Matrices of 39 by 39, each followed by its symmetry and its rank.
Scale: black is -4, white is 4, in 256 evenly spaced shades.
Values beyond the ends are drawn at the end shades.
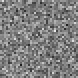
neither, full rank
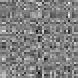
neither, rank five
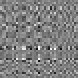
neither, rank three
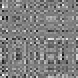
neither, rank three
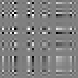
symmetric, rank one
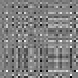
antisymmetric, rank two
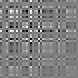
symmetric, rank one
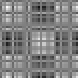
symmetric, rank one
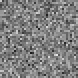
neither, full rank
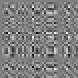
antisymmetric, rank two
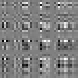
antisymmetric, rank two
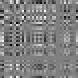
antisymmetric, rank two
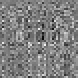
neither, rank five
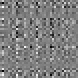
neither, rank three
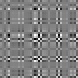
symmetric, rank one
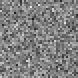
neither, full rank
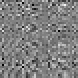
neither, rank five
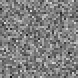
neither, full rank
